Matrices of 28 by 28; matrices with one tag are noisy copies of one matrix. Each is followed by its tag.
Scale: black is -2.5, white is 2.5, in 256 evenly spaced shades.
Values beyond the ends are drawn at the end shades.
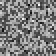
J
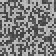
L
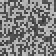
L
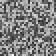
L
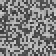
J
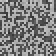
L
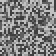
L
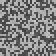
J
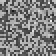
J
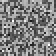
L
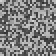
J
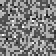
J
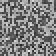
L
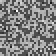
J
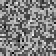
J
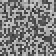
L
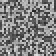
L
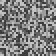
J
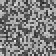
J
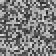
J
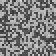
J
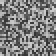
J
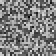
J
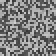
J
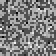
J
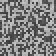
L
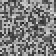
L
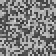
J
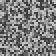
J
